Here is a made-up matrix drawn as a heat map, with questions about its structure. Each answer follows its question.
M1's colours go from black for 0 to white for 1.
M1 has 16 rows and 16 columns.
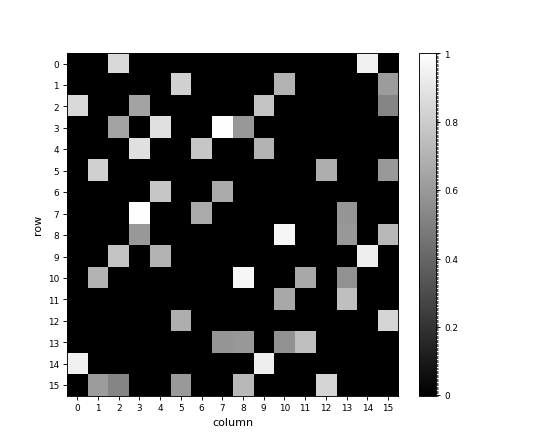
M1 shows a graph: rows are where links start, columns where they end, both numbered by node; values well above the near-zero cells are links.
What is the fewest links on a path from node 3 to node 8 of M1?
1
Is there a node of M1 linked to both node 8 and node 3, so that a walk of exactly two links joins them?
no
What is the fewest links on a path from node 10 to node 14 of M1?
5
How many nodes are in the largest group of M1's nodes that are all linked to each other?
3
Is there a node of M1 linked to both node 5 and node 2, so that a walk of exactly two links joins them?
yes
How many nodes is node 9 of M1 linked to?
3
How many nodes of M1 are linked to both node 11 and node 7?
1
